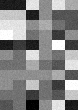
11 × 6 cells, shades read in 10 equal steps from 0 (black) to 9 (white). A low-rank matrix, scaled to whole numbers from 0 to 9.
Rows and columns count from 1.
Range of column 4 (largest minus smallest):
2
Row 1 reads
1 1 8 5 8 6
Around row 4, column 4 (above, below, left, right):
6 5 4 2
